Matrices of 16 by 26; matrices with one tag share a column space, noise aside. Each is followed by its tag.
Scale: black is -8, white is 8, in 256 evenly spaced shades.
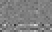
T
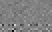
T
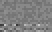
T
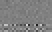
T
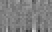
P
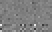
T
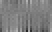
P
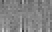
P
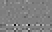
T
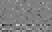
T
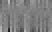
P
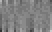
P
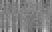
P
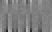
P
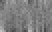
P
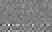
T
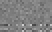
T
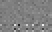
T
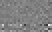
T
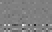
T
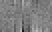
P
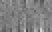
P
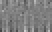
P
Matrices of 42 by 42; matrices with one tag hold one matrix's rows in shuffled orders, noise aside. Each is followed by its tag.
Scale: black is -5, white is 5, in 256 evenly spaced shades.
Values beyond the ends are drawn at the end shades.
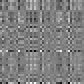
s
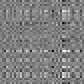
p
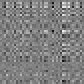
p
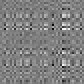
p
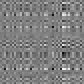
p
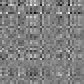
s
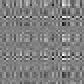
p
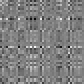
s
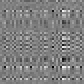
p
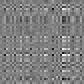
p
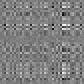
p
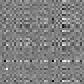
p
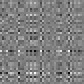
s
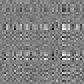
p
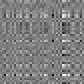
p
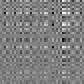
p
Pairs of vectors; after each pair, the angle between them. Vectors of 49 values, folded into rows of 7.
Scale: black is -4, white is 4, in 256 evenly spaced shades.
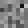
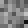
orthogonal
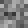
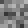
nearly parallel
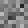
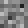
nearly parallel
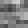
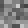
orthogonal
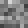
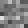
partly aligned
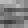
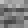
nearly parallel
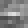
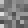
orthogonal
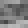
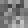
partly aligned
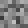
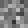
nearly opposite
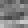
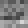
nearly parallel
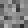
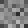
orthogonal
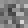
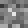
partly opposed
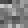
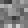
nearly parallel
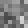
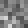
partly opposed
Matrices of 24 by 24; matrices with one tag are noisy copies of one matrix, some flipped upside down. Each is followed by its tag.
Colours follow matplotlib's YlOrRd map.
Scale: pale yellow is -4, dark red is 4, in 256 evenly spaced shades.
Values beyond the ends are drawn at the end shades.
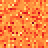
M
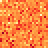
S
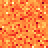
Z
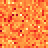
M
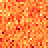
S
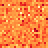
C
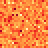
M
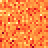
S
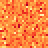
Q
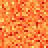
Z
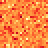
M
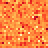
C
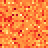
M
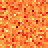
Q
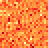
S
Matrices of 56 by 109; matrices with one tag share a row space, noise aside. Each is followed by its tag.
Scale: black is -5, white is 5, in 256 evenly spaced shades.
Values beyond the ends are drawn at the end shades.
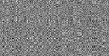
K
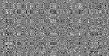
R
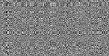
R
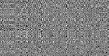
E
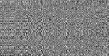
E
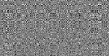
R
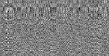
R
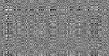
R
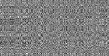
E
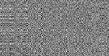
E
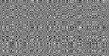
K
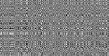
E
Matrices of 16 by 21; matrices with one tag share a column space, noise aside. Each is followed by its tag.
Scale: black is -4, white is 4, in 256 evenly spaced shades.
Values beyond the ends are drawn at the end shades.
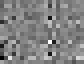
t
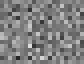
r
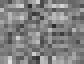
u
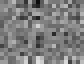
u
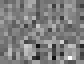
t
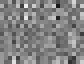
u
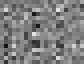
r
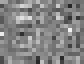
u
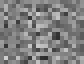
r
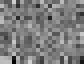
u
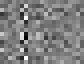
r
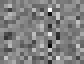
r
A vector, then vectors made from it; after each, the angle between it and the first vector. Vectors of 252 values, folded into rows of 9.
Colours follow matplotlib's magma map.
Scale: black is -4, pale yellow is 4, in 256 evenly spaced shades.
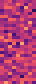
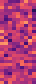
orthogonal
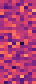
nearly opposite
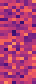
partly aligned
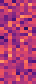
orthogonal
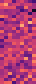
partly aligned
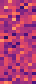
partly aligned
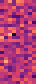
partly aligned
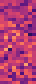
orthogonal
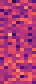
partly aligned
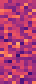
nearly opposite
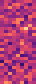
partly aligned
